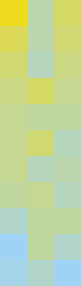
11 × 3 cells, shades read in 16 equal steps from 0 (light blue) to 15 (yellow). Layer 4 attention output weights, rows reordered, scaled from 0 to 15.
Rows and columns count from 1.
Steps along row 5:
down same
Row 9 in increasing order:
3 6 6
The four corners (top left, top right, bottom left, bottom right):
15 10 1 0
